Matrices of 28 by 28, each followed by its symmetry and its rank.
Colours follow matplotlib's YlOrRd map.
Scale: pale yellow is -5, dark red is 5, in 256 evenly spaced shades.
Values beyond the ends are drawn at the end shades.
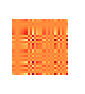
symmetric, rank one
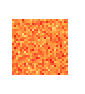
neither, full rank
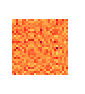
neither, rank five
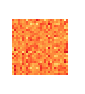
neither, rank five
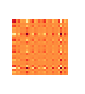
symmetric, rank one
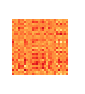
neither, rank three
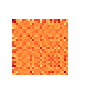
symmetric, rank three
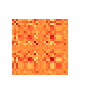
symmetric, rank three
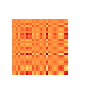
symmetric, rank one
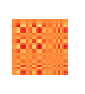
symmetric, rank one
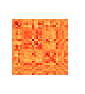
symmetric, rank three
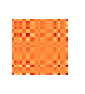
symmetric, rank one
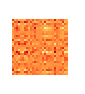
neither, rank three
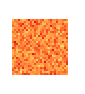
neither, full rank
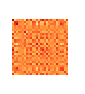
symmetric, rank three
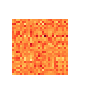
neither, rank five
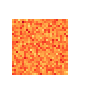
neither, full rank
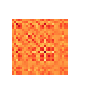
symmetric, rank three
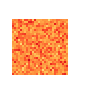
neither, full rank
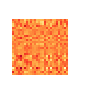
neither, rank three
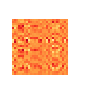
neither, rank three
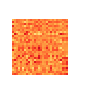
neither, rank five
